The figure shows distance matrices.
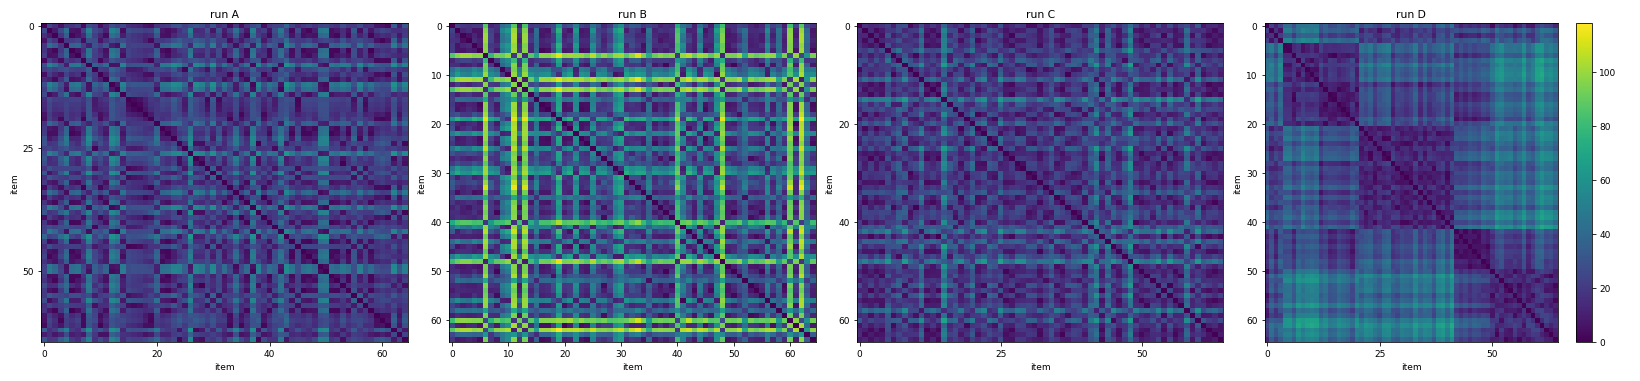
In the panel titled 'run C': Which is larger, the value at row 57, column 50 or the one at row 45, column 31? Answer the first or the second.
the second
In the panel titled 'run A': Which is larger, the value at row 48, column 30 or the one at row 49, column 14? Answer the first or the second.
the second
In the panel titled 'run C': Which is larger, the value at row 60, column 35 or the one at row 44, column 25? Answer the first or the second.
the second
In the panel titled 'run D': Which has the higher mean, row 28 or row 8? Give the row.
8
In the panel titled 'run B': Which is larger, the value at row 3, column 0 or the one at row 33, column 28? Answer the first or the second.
the second
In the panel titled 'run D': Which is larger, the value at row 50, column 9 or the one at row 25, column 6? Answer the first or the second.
the first
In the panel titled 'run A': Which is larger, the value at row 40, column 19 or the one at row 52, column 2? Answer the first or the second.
the first
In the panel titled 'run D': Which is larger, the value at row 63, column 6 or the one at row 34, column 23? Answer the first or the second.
the first
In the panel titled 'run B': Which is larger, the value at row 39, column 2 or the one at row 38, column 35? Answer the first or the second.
the second
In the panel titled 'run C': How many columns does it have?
65
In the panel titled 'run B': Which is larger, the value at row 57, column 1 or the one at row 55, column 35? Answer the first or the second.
the second
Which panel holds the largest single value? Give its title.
run B
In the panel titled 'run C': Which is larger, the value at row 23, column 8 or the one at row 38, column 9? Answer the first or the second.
the first
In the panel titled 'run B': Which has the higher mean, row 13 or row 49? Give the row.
13
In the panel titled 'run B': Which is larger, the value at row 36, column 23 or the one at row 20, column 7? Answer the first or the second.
the second
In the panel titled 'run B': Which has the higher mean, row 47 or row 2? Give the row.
47
